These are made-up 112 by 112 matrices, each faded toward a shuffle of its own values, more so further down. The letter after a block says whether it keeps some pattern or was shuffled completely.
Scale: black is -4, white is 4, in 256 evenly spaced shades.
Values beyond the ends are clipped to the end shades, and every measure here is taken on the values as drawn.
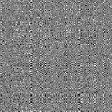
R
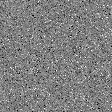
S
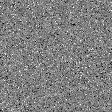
S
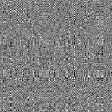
R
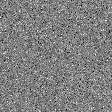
S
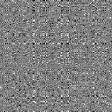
R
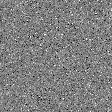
S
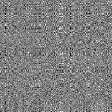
R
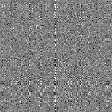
R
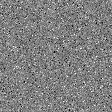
S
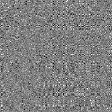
R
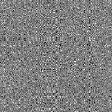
R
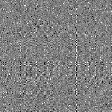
R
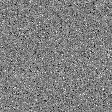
S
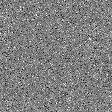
S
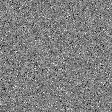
S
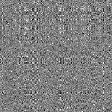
R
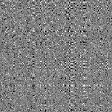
R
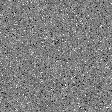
S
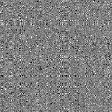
R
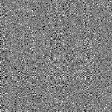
R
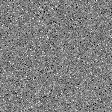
S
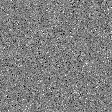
S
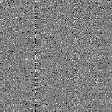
R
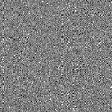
R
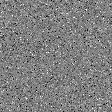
S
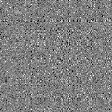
R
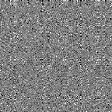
R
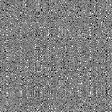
R
